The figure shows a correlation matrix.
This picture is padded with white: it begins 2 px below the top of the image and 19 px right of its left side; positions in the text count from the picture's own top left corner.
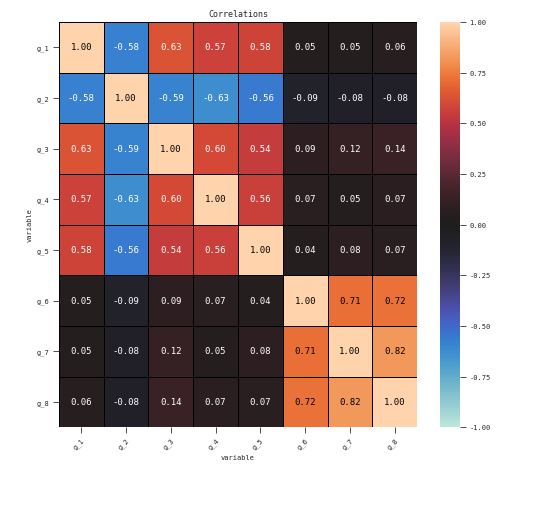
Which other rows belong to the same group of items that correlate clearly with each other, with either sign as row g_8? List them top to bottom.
g_6, g_7
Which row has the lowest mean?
g_2
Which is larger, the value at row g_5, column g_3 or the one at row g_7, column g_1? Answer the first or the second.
the first
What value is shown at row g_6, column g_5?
0.04
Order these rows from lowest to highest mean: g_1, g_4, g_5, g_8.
g_4, g_5, g_1, g_8
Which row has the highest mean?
g_8
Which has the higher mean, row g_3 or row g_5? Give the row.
g_3
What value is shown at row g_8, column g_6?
0.72
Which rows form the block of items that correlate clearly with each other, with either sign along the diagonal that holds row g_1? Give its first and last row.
g_1 to g_5
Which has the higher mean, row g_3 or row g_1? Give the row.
g_3
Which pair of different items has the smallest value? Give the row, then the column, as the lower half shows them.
g_4, g_2
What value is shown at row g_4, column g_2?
-0.63
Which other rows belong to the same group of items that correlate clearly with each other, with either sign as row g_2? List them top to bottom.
g_1, g_3, g_4, g_5
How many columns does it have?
8
